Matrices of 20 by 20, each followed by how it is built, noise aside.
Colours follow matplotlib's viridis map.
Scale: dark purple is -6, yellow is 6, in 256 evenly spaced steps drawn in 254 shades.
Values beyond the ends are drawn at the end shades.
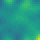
smooth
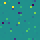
sparse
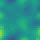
smooth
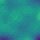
smooth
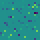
sparse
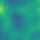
smooth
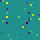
sparse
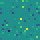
sparse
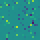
sparse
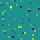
sparse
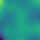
smooth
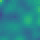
smooth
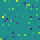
sparse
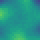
smooth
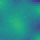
smooth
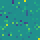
sparse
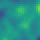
smooth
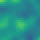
smooth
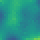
smooth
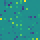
sparse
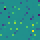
sparse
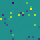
sparse
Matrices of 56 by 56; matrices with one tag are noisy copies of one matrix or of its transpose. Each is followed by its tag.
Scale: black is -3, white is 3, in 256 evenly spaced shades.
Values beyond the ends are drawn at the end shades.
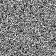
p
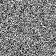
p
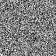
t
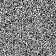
p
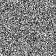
t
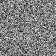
p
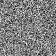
p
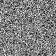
p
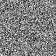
t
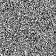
t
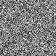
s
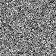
s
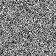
s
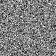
p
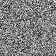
t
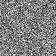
s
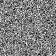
p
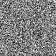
t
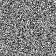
t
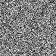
s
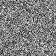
s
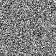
t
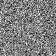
p
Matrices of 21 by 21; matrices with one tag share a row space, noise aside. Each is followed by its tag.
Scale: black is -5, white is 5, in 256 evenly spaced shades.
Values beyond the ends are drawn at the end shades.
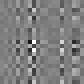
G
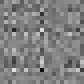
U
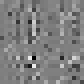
G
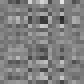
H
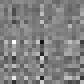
U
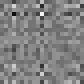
U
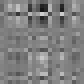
H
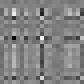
U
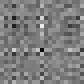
U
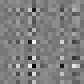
G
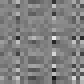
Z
